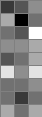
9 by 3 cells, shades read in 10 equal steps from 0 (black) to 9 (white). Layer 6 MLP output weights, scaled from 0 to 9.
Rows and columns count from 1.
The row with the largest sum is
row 6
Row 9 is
6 4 6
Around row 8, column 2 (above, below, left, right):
4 4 4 4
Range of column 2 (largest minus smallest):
5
